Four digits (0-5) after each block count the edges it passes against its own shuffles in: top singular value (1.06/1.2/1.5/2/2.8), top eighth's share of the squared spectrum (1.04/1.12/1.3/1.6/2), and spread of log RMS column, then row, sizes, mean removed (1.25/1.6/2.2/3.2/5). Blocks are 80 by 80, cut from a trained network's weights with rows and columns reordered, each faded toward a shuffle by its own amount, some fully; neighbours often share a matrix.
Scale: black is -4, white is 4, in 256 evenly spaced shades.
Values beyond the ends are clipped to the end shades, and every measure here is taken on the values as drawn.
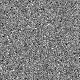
0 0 0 0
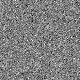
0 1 0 0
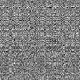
4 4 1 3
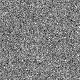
0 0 0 0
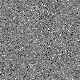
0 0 0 0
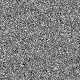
0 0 0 0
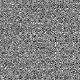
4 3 2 1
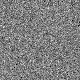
1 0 0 0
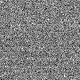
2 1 0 0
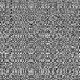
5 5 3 3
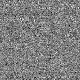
3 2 0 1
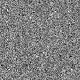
3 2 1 0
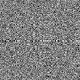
4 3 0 2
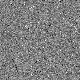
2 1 0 0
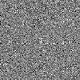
3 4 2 2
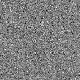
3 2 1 1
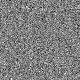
1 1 0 0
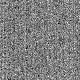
2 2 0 0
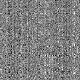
3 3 2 2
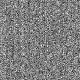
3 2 1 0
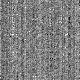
4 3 2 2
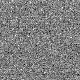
2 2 0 0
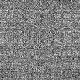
4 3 0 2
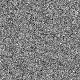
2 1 0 0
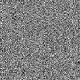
3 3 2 0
